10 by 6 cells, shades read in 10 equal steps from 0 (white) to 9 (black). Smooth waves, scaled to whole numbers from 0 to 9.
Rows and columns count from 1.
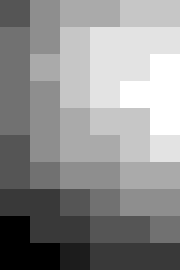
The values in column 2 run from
3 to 9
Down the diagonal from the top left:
6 4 2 1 2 1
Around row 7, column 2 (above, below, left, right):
4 7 6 4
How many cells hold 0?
4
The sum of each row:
20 14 12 12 16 19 25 33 40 47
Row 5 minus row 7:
-1 -1 -1 -2 -1 -3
